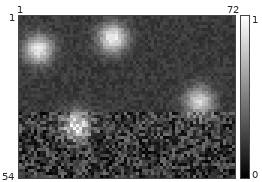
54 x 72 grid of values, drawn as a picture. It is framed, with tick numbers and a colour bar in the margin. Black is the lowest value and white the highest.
There are four bumps. Most values sit low, with a long tail of high ones. The halves do not mirror each other. Overall the values sit about 30% of the way up the scale. A horizontal seam about 60% of the way down splits the table, and the top part is calmer. The top right is the smoothest part.
